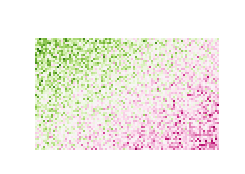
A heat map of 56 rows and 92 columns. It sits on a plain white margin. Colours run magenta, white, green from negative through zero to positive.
Grain: fine. Ninth with the highest average: top left. Odd rows or columns: none. Slope: up to the top left. Ninth with the lowest average: bottom right. Mirror symmetry: none. Stripes: none.
